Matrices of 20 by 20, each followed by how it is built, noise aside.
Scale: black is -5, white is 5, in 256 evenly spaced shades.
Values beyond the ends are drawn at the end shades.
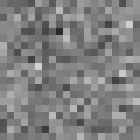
noise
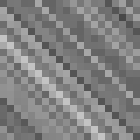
Toeplitz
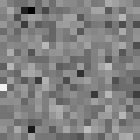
noise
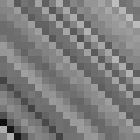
Toeplitz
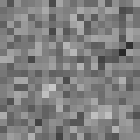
noise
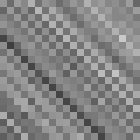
Toeplitz
